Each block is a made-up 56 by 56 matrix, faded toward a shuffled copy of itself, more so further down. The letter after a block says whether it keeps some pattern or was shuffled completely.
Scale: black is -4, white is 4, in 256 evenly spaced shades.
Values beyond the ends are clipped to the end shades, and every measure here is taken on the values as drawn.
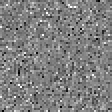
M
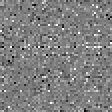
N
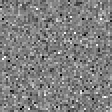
M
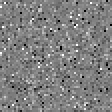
M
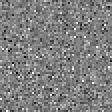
M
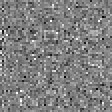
N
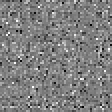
N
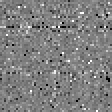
N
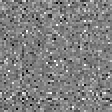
N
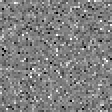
M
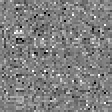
N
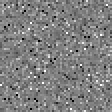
M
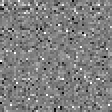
N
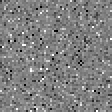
M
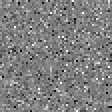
M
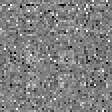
N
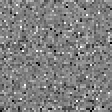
N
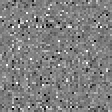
N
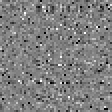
N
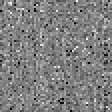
N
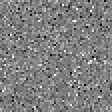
M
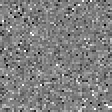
M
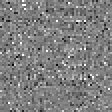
N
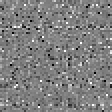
N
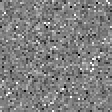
M
